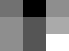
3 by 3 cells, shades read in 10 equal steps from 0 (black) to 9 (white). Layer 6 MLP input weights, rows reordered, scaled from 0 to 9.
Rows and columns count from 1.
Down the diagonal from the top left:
4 3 9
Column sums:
14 6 20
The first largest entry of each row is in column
3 3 3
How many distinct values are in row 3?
3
